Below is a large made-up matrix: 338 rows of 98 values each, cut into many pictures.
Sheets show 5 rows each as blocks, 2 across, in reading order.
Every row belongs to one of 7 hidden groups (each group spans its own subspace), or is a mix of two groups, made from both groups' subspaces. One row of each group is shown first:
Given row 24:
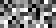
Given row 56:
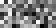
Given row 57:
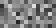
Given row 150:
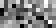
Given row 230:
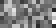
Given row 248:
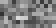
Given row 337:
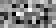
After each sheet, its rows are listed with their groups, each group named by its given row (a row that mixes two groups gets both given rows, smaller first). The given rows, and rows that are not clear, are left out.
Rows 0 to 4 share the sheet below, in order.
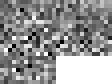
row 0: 248
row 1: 150
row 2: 24
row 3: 56
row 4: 337
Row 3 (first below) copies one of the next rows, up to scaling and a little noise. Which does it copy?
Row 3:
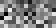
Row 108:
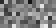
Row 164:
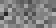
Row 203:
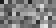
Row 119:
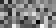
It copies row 164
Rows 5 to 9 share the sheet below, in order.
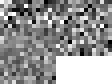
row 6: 24
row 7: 150
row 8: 230
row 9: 150 and 230
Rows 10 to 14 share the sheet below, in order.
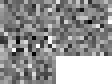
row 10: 57
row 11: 56 and 150
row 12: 57
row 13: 24
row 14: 337
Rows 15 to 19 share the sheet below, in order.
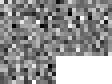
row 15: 56
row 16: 337
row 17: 24
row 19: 57
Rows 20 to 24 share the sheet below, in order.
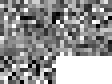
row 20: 150
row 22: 150
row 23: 24 and 150
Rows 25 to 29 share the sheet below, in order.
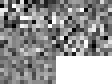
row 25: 150
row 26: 24
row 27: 56
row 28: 230
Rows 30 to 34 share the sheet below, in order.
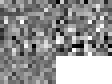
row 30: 248
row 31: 56
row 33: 57 and 248
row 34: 24
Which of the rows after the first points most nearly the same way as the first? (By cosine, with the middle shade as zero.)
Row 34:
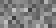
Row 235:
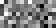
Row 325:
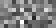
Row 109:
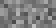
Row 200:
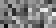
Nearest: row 109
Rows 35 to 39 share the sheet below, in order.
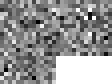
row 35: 56
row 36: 248
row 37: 24 and 57
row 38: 57
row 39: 56
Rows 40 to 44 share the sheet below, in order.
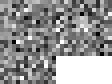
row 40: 150 and 337
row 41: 56 and 230
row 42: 337
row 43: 56
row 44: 248
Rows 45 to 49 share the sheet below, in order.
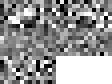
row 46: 56
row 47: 150
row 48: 24
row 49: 57
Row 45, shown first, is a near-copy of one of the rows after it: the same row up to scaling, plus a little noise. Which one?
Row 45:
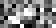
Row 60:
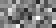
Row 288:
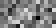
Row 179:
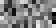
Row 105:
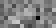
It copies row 105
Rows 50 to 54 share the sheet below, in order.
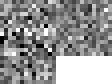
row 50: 24
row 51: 57
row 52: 150
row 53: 24
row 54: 337
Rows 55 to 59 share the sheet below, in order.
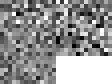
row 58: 150
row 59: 56
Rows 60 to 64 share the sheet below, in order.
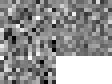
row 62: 230
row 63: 230
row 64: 56
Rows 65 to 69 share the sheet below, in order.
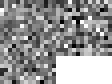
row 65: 150
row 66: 248
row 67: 24
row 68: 248
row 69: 56
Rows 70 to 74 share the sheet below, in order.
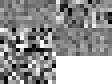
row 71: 230
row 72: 248
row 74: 24
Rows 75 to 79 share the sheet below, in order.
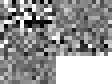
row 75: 248
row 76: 230
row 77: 56
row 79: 56
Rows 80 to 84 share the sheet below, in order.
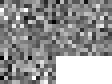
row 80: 150
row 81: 56
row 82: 24
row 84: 56
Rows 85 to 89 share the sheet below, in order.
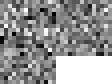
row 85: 24 and 150
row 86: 57
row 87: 150
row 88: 56
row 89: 24
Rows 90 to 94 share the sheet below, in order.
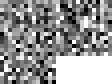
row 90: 337
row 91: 230
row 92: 57
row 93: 57
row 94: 56
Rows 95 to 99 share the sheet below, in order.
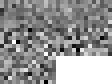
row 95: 150
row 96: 230
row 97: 56 and 337
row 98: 248
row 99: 24
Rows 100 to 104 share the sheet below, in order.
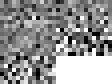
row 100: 248
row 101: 337
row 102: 230
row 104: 230
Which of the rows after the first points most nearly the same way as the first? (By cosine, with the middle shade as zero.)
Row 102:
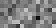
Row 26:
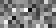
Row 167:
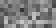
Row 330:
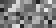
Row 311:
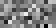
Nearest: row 26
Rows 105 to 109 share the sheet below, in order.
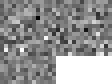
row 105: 230
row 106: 248
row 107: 248
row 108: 56
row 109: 57
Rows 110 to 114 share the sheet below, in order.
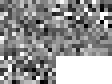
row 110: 56
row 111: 337
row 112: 150
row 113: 248
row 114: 56
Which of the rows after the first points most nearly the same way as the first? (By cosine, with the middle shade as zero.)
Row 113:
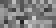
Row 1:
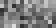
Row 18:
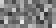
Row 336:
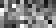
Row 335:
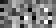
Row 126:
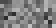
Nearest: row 1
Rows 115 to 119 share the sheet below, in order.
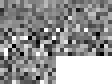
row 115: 150
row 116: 24 and 248
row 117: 24
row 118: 56
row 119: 56
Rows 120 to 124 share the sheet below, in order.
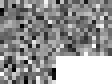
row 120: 150
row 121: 56
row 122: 248
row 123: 230
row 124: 230
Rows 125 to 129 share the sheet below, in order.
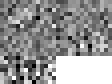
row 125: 230
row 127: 230
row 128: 337
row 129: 57
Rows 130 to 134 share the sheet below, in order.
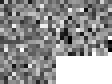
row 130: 56
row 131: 24
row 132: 248
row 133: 230
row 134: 24
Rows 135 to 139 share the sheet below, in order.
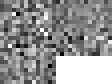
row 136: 56
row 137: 248
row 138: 24
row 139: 57
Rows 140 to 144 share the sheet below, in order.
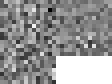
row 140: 57
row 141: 248
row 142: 56 and 57
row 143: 248
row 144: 230
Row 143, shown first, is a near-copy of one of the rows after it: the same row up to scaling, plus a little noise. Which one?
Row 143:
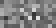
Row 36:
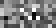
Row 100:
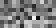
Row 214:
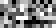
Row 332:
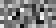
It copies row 36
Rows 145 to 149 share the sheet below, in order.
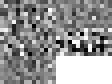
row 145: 57
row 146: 57 and 248
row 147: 248 and 337
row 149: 57
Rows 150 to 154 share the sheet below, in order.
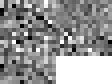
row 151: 57
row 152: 337
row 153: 24 and 56
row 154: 150
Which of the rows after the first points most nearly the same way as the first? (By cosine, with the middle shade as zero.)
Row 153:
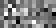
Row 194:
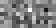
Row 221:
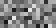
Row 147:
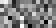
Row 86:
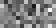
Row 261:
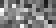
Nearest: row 194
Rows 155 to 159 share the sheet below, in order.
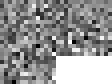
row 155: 57 and 248
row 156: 56
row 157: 230
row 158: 337
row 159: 150
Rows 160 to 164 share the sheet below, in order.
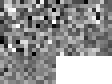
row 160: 230
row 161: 56 and 248
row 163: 24 and 56
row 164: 56
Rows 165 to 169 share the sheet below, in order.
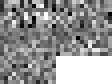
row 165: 337
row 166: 230
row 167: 248
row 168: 248
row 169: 24
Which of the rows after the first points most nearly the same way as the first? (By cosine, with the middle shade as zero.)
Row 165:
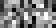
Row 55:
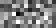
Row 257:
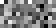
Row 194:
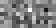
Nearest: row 55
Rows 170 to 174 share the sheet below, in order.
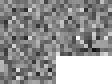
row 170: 24
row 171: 24
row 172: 24
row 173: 57 and 248
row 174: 57
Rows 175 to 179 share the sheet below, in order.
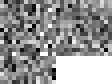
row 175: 57
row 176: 150
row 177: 56
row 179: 230
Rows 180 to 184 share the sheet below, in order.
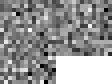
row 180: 337
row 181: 57
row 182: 56
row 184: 24
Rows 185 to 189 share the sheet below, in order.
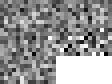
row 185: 248
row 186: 337
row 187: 57
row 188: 24
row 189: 248
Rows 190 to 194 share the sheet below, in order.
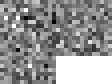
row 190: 150
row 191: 57
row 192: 57 and 230
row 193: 56 and 248
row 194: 337
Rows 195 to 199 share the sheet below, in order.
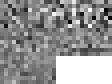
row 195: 24
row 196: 57
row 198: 248
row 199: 150
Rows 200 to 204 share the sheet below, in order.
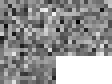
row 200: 24
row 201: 248
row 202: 150
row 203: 56
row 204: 150
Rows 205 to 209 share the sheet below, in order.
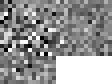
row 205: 56
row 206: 56
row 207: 24
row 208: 56
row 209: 337
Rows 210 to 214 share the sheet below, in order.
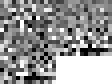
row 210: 248
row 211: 337
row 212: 56
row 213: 248
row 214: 248
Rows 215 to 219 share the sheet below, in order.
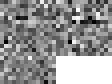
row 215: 248
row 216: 248
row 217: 56
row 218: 337
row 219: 56
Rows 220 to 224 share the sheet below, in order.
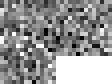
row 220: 150
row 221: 24
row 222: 150
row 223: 150
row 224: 57
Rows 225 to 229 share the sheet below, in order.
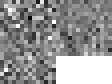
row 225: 230
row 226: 56
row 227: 57
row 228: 230
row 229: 56
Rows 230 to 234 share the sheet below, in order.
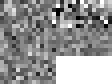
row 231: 150
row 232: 230
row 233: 248
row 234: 57
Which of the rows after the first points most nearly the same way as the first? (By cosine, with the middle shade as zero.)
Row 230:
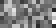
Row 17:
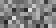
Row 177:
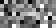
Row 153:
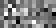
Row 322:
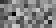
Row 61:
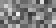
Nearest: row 61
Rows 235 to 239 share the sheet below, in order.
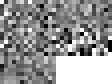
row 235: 56
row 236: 57
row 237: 56
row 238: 230
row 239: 150
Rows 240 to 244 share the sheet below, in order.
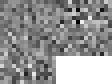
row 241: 248
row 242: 24
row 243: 24
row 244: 337
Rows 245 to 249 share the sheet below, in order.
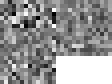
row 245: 230
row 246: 337
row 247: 230
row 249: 24
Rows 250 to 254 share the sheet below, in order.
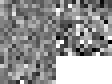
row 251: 150
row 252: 24
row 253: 56
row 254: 150 and 230
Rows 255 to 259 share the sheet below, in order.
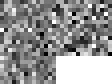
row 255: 230
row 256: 57
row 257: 56
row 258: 230
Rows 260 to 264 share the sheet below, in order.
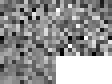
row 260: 248
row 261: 150
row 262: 150
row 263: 24
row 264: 150
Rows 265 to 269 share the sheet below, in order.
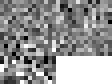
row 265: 24
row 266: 230
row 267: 150
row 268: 56
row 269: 150
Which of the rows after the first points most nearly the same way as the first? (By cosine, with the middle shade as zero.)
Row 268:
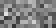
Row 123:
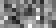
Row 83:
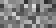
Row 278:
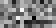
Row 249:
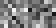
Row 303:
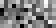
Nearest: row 303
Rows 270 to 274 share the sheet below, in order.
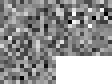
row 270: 24 and 230
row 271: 57
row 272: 230
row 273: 56
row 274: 248
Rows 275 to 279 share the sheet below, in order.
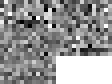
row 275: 248 and 337
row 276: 57
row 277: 24
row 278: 248
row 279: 248
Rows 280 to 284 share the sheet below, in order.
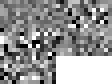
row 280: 57
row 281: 230 and 337
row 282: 248
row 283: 57 and 150
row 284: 56
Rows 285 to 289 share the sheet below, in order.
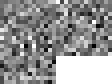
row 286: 56
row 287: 337
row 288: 230
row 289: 57 and 248
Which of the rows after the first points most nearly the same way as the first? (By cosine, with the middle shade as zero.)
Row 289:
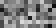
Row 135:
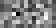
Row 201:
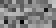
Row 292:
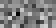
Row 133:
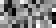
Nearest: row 292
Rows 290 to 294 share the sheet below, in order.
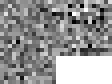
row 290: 24 and 56
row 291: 337
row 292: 56 and 248
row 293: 248
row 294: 248
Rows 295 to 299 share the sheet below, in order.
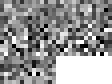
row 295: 24 and 230
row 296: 57
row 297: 24 and 248
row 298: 24
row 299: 248
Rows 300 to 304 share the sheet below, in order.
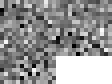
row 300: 150
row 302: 56
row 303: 150
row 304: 248
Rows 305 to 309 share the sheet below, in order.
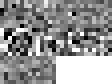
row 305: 150
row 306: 57 and 337
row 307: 230
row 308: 337
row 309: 248
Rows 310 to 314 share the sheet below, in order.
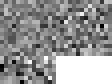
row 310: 56
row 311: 24
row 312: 230
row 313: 248
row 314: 150
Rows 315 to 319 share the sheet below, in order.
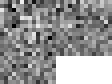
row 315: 150 and 230
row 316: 150
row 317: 57
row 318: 24
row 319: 24
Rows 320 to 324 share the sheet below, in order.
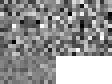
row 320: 56
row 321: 230
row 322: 337
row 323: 248
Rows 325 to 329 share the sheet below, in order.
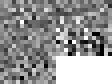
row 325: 248
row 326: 248
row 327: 24
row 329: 248
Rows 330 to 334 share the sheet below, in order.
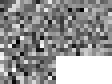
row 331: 24 and 150
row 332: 248
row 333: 248
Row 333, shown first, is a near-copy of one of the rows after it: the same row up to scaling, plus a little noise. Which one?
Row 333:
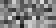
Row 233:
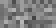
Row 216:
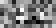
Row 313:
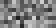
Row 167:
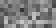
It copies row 313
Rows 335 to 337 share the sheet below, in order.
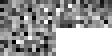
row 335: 337
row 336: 150
